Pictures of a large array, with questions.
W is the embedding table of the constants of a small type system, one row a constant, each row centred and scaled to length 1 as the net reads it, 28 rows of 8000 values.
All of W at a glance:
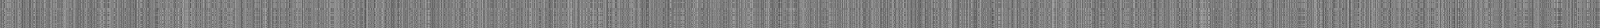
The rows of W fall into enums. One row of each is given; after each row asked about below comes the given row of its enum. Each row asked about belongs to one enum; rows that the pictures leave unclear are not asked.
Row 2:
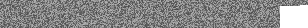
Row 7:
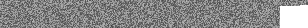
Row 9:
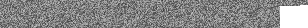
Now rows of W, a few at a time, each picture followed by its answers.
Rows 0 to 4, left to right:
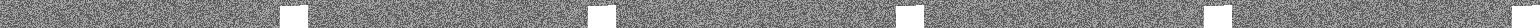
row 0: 7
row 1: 7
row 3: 7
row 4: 7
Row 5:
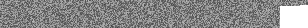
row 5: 7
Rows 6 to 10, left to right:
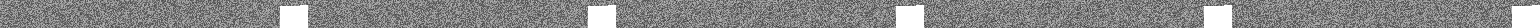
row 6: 7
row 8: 9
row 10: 2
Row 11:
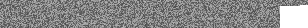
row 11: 2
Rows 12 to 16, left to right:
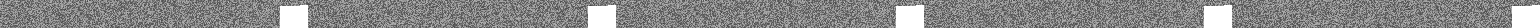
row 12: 7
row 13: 2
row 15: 7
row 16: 2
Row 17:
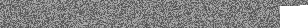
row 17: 2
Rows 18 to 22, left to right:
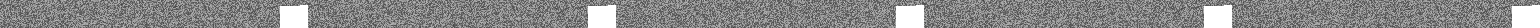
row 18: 2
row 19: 2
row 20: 7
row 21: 2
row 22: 2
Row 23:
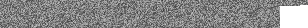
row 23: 9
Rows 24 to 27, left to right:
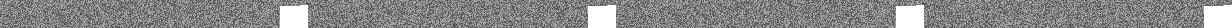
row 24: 7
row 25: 2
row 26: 7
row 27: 2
